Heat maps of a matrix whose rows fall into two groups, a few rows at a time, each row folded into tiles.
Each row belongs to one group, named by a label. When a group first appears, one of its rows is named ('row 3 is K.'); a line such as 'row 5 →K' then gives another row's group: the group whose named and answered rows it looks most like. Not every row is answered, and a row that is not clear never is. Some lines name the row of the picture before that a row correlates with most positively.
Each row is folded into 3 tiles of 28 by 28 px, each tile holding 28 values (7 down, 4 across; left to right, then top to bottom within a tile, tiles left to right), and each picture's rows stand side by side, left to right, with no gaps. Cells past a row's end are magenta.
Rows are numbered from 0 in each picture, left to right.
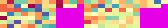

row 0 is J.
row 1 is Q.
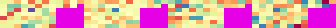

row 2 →Q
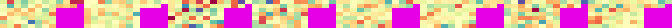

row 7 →Q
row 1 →Q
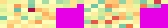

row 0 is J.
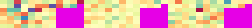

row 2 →J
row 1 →Q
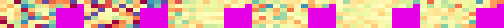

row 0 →Q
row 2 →J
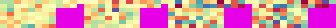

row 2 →Q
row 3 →Q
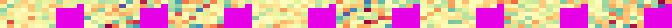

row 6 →J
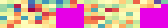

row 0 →J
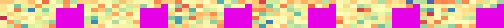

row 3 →J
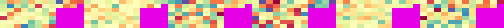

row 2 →Q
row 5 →J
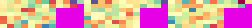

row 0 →Q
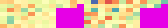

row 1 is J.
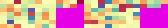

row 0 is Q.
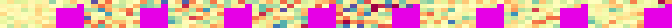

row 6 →J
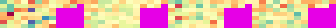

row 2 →Q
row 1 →J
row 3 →J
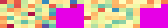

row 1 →J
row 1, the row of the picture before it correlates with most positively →0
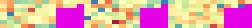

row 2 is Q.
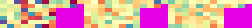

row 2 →Q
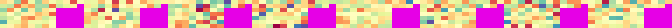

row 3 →J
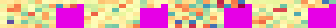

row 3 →Q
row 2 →Q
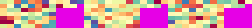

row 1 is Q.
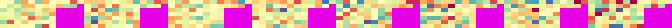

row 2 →Q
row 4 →J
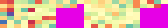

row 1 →Q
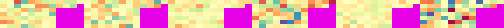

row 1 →Q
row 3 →J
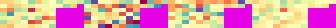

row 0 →J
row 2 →J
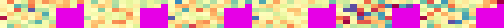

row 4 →Q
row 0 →J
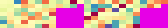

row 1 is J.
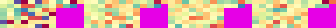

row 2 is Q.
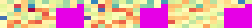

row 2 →Q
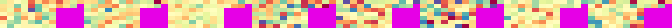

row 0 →J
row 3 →Q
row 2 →Q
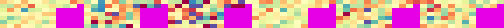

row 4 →J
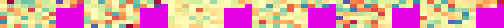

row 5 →J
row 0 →J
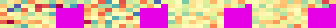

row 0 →Q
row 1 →Q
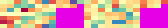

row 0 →Q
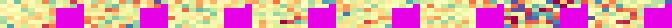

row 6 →Q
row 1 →Q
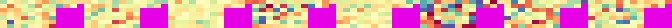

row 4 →Q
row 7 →J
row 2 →J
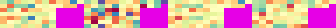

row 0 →Q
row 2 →Q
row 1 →Q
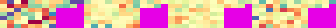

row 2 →Q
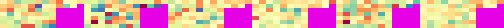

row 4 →Q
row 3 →J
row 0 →J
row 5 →J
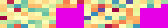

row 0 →J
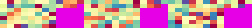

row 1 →Q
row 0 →J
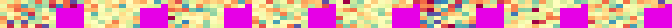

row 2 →J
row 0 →Q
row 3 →Q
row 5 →J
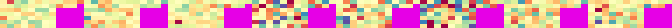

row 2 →Q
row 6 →Q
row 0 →J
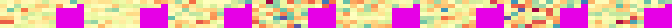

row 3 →Q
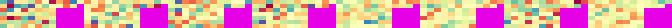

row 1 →Q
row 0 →Q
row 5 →J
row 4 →J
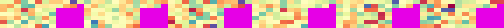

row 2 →Q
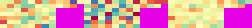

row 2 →Q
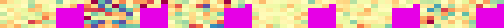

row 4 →J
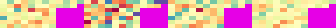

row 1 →Q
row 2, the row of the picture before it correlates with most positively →4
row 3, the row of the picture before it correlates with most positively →4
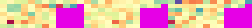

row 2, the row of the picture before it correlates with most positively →0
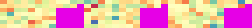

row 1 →Q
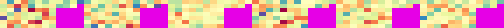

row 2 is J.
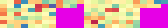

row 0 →Q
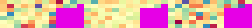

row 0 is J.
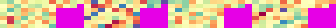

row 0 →Q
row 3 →J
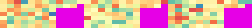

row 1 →J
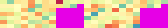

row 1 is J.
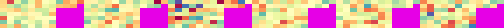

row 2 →Q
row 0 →J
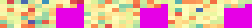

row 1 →Q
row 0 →J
